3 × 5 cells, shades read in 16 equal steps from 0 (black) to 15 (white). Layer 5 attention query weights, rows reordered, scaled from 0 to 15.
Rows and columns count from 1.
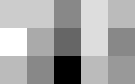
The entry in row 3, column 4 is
11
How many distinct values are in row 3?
4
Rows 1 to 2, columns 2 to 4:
12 8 13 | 10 6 13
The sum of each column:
38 30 14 37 28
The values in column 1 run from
11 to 15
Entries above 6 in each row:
5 4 4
